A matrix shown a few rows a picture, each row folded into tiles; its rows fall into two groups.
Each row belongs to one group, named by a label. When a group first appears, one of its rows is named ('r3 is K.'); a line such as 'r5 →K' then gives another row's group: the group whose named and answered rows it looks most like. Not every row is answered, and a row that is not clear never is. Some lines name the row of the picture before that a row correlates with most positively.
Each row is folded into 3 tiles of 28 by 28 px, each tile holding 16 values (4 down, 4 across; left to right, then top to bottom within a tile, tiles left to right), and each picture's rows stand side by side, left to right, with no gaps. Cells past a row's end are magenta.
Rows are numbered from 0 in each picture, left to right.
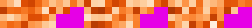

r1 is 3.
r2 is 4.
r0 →3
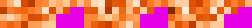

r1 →3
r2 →3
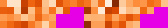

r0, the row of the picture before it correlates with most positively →1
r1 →4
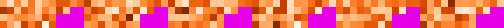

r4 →4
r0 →4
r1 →3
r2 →3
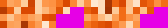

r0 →4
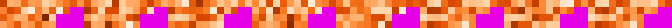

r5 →3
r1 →4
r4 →4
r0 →3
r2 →3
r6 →3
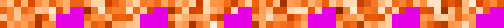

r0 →4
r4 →3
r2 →4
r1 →3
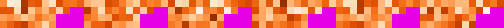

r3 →4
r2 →3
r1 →3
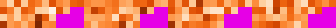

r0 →4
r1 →4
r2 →4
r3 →3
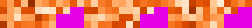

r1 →4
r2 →3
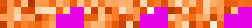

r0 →4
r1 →4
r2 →4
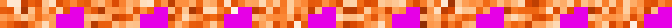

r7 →4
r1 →3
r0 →3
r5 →4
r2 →4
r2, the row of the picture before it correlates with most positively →1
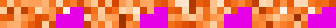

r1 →4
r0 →4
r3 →3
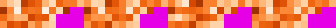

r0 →3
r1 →3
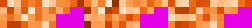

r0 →3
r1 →4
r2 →3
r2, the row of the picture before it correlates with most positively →2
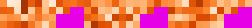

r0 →3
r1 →3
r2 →3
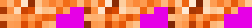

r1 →4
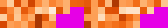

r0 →4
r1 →4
